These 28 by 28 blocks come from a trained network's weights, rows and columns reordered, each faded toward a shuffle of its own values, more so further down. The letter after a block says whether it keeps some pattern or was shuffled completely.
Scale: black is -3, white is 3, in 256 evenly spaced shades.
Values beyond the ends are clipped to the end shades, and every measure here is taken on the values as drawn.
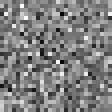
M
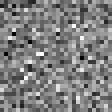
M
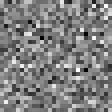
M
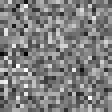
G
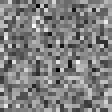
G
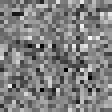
G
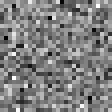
M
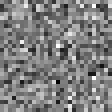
G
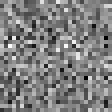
G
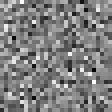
M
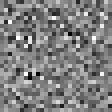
G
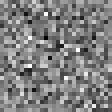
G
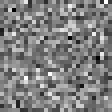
M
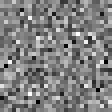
M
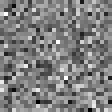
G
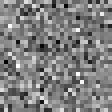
M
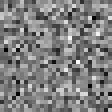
G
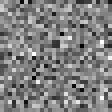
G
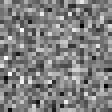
M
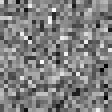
M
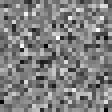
M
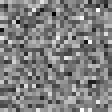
M
